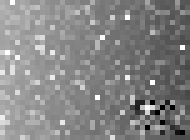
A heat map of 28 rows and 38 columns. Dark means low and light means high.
No single row or column stands out from its neighbours. No regular stripes run through it. There is an overall slope up to the left. In the bottom right lies a patch that is rougher than the rest.
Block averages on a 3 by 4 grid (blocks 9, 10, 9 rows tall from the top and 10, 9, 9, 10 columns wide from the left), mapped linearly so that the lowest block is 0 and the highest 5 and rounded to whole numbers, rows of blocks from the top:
5 3 2 0 | 5 3 2 0 | 5 3 2 0
